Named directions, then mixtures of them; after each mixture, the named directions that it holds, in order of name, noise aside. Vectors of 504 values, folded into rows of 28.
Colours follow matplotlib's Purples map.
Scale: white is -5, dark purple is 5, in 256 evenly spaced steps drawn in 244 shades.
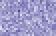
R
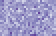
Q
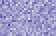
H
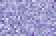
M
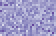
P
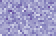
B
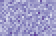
Q, R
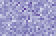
B, H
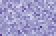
B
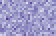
H, P, R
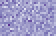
H, P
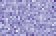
M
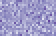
P, Q, R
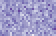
H, Q, R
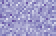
H, M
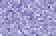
B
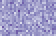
P, R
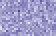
R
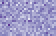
H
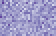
H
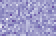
H, M, R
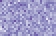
B, Q, R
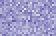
B, H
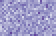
Q, R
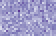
R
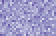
H, P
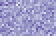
H, P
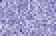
B, M, R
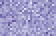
B, H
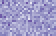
H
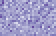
H, Q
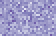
B, H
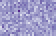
R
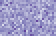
M, P, Q
